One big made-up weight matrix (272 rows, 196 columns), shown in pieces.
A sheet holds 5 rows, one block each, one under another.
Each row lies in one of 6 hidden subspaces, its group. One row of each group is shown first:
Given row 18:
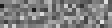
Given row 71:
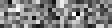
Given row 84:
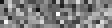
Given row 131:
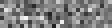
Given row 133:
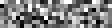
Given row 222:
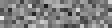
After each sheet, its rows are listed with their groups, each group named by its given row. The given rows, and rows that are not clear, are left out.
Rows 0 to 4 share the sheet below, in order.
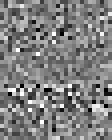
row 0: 131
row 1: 71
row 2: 84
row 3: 222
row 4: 18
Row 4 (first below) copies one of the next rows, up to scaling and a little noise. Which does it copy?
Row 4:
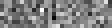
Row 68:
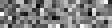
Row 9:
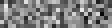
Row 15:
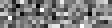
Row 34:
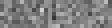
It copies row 34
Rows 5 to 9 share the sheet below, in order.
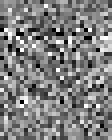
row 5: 222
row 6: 84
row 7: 84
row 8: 133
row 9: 18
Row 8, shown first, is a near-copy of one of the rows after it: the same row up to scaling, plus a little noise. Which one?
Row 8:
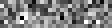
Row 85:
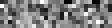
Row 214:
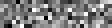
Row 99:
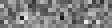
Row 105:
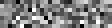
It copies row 99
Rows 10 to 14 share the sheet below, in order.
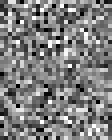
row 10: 71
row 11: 131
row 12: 222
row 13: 133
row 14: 222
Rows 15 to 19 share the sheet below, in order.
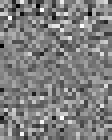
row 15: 18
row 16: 222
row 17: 222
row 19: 71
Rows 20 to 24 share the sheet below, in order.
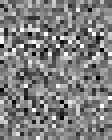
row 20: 131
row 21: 222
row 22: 133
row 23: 71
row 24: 71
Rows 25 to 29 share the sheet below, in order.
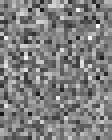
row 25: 222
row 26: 131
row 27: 18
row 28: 84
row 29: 222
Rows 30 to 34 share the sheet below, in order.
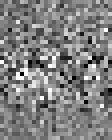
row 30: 71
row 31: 18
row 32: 133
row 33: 18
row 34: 18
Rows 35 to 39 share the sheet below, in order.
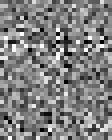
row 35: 133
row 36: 131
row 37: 222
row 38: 131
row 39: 131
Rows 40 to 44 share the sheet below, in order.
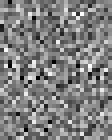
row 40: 71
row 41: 84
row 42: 131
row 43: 71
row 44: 133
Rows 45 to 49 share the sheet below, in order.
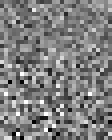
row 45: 133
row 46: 222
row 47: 131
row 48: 131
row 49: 133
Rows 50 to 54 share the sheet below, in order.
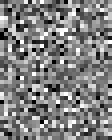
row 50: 222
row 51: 71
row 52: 71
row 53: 222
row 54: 84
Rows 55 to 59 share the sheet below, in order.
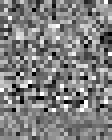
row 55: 18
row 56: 18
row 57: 133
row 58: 18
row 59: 71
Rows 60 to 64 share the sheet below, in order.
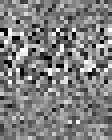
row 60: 71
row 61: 131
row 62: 131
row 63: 222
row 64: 222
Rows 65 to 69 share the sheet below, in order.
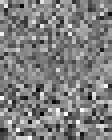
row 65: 131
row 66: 18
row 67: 84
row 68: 18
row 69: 222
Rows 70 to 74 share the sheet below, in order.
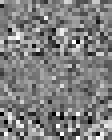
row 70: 133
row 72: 222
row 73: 131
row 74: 84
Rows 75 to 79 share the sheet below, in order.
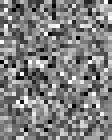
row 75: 18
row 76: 222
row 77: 133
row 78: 133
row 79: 133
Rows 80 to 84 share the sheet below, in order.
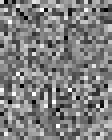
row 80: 84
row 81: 131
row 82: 133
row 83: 18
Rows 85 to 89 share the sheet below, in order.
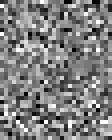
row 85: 133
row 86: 133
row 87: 222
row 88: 222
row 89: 84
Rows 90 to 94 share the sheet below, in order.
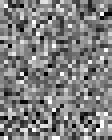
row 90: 131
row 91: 18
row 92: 133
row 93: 131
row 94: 18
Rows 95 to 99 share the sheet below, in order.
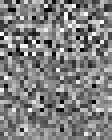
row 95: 133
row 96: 131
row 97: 84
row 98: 222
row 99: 133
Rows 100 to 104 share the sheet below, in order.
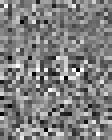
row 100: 131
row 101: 71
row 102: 71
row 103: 222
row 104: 133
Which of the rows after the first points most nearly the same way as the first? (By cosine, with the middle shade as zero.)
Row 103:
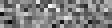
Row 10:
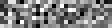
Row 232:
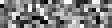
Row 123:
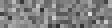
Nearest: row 123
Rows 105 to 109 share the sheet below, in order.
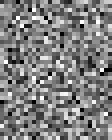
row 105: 133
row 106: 222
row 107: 131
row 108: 222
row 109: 18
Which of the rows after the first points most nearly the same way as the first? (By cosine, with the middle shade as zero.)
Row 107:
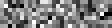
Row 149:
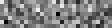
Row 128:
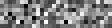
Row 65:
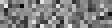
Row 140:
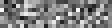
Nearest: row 65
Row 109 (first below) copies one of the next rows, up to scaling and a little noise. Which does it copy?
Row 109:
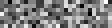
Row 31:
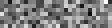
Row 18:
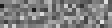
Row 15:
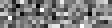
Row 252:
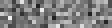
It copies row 31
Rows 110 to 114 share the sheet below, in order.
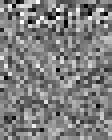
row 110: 131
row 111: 84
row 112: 84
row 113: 133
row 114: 131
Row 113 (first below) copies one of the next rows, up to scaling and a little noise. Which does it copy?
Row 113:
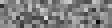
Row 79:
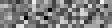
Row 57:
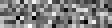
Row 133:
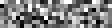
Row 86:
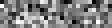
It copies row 133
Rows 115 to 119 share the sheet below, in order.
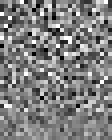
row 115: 18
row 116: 222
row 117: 133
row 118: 84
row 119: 133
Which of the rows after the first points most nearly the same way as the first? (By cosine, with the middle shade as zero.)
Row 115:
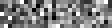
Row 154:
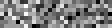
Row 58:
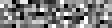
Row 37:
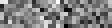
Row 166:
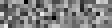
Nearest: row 166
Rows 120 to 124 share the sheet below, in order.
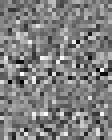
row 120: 71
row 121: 71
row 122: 131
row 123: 18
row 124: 133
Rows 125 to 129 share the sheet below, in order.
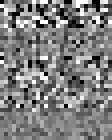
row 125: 133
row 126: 71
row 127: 133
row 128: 71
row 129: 133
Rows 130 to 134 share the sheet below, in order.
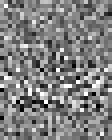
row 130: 131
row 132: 84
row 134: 18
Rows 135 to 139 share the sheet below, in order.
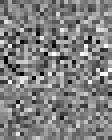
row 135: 84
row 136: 18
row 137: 131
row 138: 133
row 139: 71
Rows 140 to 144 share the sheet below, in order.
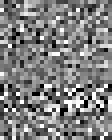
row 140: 131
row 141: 18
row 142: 222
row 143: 18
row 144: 133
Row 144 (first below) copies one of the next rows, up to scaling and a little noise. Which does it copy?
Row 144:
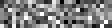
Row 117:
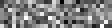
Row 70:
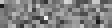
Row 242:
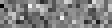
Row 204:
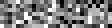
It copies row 117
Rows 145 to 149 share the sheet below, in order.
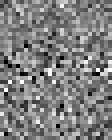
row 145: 71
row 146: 133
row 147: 131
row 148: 131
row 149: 84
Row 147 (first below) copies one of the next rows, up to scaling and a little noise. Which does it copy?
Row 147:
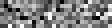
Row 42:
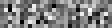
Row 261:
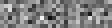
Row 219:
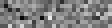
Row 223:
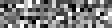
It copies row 219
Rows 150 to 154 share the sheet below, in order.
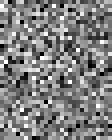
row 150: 71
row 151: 222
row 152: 131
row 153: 133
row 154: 71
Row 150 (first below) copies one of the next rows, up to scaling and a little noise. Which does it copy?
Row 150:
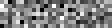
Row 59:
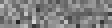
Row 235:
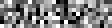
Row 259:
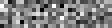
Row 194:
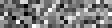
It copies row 259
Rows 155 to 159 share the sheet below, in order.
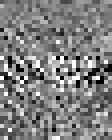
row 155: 133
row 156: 84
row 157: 84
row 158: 84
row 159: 18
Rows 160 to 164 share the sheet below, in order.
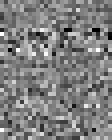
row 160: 222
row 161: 133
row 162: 18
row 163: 133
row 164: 222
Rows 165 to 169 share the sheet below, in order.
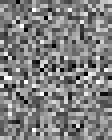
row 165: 133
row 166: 18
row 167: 84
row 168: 84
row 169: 71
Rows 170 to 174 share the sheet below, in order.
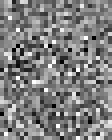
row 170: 18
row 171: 133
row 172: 71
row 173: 222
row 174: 84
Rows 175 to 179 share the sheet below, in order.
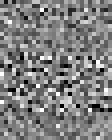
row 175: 84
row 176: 131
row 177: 222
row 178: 222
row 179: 84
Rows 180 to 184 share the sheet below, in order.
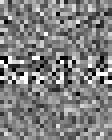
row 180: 84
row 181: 222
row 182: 131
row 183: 222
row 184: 84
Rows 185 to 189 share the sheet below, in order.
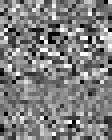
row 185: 18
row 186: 18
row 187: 222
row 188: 131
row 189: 222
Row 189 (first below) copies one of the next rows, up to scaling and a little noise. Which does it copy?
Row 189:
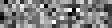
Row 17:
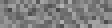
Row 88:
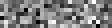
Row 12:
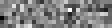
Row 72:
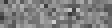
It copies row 72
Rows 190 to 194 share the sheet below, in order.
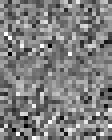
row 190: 18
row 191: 131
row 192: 133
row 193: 18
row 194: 71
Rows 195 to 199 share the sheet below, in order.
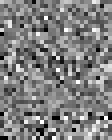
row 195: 133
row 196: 133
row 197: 84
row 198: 131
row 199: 222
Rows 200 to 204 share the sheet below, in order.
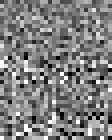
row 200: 133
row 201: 222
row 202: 71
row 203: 18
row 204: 133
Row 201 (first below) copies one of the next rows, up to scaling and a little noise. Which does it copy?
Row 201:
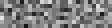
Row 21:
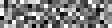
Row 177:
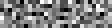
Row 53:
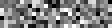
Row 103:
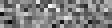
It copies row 177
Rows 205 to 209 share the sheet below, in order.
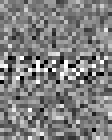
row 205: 71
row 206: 18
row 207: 71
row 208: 222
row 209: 222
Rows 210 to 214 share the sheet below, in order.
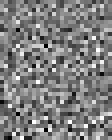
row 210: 71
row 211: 133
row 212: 71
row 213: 222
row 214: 133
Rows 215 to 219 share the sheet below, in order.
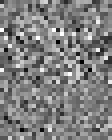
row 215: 133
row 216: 84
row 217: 18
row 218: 131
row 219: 131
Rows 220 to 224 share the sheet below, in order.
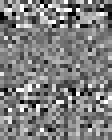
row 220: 222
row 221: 131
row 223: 131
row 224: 131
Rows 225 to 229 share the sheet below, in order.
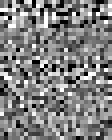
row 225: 18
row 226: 71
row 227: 84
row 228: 71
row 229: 84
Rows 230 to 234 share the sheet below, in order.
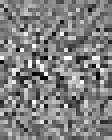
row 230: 131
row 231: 71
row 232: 133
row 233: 71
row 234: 84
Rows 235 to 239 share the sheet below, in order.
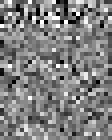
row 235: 71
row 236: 222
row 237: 222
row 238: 71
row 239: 133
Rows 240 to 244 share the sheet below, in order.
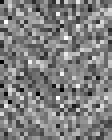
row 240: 84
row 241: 222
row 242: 133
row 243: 84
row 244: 84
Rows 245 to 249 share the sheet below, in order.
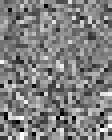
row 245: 222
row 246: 131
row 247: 131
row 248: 84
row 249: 131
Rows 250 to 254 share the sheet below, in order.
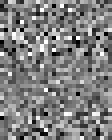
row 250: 71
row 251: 222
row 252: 18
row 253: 222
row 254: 133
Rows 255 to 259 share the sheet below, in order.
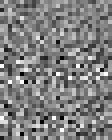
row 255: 131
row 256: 84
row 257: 131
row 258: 84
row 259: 71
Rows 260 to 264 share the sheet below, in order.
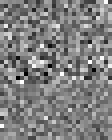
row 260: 18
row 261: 131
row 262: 133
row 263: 131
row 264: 222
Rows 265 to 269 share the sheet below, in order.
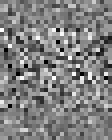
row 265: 131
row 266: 84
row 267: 222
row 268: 222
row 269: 131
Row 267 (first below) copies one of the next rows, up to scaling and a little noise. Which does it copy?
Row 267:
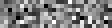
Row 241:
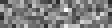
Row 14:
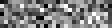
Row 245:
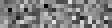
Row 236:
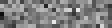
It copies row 245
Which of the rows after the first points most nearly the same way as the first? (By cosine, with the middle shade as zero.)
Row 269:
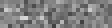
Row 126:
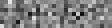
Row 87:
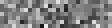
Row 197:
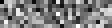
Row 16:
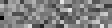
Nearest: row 87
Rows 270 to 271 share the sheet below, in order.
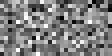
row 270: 133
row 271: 71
